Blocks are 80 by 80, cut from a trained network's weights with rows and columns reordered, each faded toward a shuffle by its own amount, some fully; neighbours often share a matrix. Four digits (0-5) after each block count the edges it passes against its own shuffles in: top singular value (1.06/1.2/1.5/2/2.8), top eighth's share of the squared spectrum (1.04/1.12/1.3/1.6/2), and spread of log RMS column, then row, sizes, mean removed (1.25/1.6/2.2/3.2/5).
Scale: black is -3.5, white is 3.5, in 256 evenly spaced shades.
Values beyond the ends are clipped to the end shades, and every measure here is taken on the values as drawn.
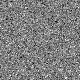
0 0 0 0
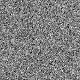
1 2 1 0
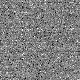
1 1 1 0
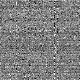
3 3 3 0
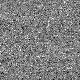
1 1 0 0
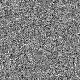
0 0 0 0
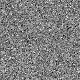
0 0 0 0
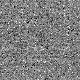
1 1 1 0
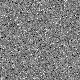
0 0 0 0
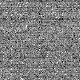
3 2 2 0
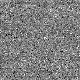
1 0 1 0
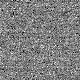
1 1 0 0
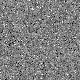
0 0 0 0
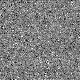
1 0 0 0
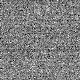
2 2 1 0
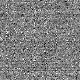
2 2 2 0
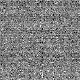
3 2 2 0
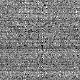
3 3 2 1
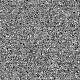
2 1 0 0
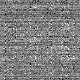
4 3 3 1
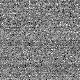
2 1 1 0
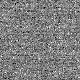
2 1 0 0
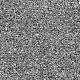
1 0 0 0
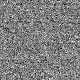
1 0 0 0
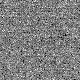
1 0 0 0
